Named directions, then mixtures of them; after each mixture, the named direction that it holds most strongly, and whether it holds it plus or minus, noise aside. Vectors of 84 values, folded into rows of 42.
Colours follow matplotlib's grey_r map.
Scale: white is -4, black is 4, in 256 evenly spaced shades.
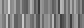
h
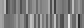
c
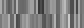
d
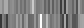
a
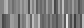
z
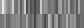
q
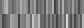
z, plus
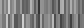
h, plus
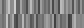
h, plus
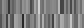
h, minus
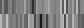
a, minus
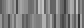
d, minus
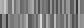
a, plus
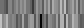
a, minus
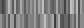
d, minus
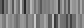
q, minus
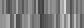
d, plus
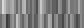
q, plus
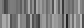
z, minus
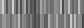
q, plus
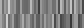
h, plus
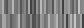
z, minus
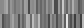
z, plus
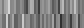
h, plus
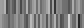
c, plus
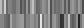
c, plus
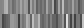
z, plus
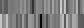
a, minus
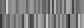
c, minus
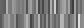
c, minus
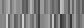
h, plus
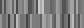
d, minus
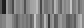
q, minus
